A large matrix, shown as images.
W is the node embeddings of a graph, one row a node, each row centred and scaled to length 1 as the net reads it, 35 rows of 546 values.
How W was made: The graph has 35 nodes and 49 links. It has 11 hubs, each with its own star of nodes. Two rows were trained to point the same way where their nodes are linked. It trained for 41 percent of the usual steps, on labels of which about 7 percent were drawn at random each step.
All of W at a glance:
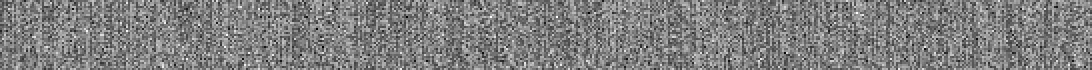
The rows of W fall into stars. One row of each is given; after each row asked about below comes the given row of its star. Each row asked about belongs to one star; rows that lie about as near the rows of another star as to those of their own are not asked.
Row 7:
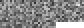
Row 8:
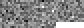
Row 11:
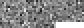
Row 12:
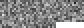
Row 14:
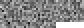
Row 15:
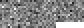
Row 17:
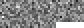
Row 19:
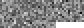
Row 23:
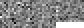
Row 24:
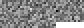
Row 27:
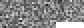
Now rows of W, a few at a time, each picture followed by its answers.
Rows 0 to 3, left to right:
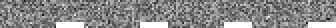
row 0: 12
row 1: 23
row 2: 23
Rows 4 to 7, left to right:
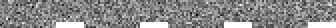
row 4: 23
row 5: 17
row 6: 27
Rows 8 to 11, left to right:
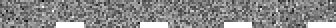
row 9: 27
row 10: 14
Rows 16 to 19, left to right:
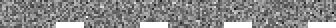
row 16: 19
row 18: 7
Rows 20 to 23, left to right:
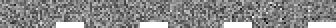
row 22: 19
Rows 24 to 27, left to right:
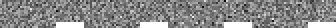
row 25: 24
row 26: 11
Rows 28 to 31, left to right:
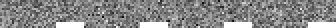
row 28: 15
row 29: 11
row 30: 15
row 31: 11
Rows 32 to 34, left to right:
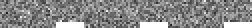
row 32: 17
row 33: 7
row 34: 17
